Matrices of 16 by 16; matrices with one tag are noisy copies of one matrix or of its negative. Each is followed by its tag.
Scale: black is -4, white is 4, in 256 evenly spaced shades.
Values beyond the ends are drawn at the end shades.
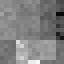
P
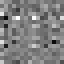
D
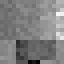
P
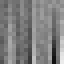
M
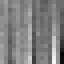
M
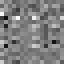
D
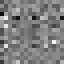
D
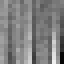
M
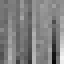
M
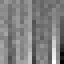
M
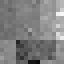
P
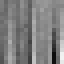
M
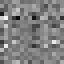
D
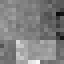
P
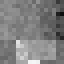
P
